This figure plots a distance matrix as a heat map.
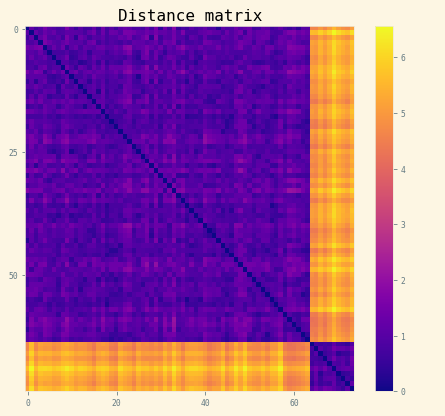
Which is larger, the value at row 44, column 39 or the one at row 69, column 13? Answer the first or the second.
the second
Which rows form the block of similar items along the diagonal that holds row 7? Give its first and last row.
0 to 63
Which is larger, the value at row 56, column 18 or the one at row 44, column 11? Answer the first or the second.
the second
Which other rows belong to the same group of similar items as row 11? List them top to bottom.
0, 1, 2, 3, 4, 5, 6, 7, 8, 9, 10, 12, 13, 14, 15, 16, 17, 18, 19, 20, 21, 22, 23, 24, 25, 26, 27, 28, 29, 30, 31, 32, 33, 34, 35, 36, 37, 38, 39, 40, 41, 42, 43, 44, 45, 46, 47, 48, 49, 50, 51, 52, 53, 54, 55, 56, 57, 58, 59, 60, 61, 62, 63
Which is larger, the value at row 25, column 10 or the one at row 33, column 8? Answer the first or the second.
the second
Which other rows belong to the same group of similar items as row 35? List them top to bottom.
0, 1, 2, 3, 4, 5, 6, 7, 8, 9, 10, 11, 12, 13, 14, 15, 16, 17, 18, 19, 20, 21, 22, 23, 24, 25, 26, 27, 28, 29, 30, 31, 32, 33, 34, 36, 37, 38, 39, 40, 41, 42, 43, 44, 45, 46, 47, 48, 49, 50, 51, 52, 53, 54, 55, 56, 57, 58, 59, 60, 61, 62, 63
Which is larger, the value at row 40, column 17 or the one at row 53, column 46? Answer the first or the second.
the first
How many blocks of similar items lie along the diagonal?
2
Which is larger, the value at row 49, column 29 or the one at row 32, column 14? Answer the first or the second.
the first
